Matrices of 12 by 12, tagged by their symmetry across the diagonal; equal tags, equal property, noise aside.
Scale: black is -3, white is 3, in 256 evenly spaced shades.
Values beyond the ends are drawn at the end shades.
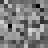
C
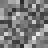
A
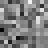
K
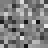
K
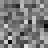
C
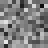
K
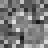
A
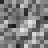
A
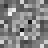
A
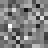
K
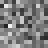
C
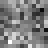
K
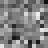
K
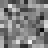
K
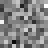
C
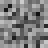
A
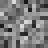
A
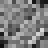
A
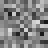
C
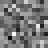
C
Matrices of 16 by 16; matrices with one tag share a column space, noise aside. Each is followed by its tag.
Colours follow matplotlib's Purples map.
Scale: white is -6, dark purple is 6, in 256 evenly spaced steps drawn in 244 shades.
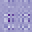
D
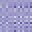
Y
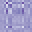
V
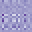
D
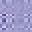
D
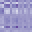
V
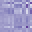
V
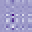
D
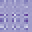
D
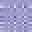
Y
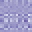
D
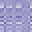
Y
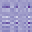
Y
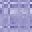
V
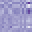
V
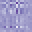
V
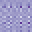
Y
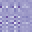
Y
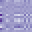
D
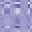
V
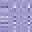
Y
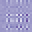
D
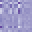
V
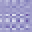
D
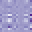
D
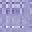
V
